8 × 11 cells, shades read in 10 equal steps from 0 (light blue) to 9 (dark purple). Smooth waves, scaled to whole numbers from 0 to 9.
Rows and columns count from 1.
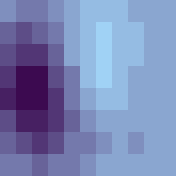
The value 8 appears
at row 5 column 1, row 6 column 2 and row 6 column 3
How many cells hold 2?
30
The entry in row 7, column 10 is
2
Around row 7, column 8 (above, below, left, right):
2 2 3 3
